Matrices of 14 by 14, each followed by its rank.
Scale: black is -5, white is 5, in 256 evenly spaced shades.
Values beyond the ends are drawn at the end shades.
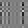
one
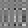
one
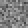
full rank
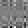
two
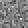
full rank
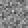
full rank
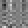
two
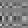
one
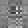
two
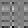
one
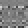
two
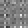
two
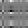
one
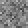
full rank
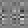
one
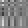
one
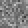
full rank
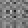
two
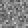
full rank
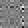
two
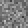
full rank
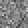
full rank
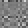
two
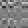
two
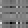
one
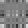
one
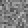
full rank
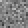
full rank
